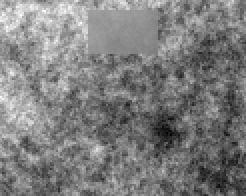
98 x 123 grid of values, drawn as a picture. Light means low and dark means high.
Mirror symmetry: none. Average level on the scale: 50%. Odd patch: calmer, in the top middle. Ninth with the highest average: bottom right. Ninth with the lowest average: top left. Slope: up to the bottom right. Grain: blotchy.
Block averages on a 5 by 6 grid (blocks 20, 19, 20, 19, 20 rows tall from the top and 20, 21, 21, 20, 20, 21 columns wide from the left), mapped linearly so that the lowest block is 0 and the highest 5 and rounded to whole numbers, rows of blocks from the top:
0 0 1 2 2 3 / 2 1 2 3 3 4 / 1 2 3 4 4 4 / 2 3 3 4 4 4 / 3 3 3 3 4 5
